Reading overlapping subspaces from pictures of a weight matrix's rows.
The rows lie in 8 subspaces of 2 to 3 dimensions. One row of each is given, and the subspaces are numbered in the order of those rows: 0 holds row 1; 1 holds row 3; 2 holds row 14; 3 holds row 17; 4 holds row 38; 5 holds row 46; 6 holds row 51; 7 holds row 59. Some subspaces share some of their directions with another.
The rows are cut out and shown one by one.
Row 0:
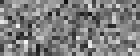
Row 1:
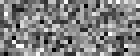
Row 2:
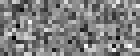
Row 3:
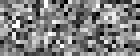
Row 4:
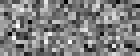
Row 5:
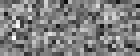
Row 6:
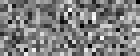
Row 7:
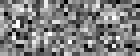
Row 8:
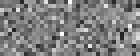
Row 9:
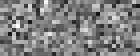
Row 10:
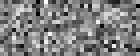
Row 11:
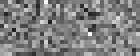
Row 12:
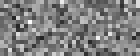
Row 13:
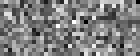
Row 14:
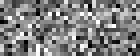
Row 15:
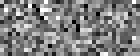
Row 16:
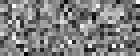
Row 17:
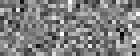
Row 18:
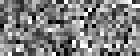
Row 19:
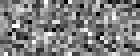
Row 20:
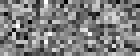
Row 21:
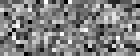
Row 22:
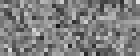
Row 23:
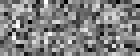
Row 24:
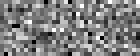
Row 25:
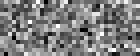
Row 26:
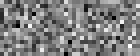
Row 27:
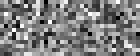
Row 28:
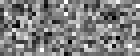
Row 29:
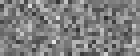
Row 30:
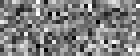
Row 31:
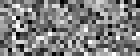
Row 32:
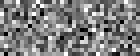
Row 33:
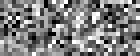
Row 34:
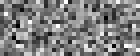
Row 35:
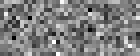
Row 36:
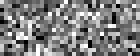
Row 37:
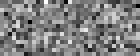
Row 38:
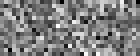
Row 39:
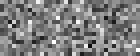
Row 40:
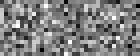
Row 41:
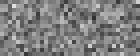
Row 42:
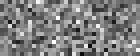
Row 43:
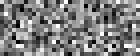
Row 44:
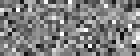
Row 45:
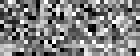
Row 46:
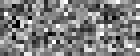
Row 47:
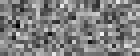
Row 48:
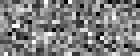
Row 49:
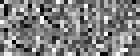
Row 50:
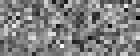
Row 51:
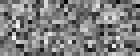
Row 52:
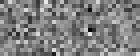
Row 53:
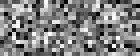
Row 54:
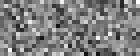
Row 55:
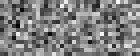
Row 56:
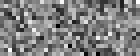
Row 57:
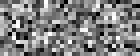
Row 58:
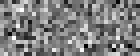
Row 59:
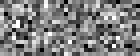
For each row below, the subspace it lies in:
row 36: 2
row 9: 0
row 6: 6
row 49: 0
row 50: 1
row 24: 6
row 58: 1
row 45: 5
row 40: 7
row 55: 3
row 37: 3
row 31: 4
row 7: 7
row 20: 5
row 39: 0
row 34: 0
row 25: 7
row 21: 3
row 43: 0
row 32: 7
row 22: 4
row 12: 4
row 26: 7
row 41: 6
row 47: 3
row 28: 7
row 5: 5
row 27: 5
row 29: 0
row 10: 2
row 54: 4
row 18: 5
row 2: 1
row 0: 2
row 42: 0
